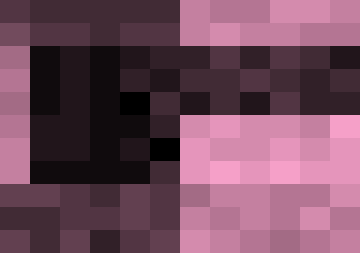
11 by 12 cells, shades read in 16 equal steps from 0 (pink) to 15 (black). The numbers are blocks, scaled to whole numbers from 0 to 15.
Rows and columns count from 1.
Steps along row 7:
up same up down up down up same down up down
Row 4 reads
4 14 13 14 12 13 11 11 10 11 12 11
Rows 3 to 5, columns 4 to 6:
14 13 12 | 14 12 13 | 14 15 11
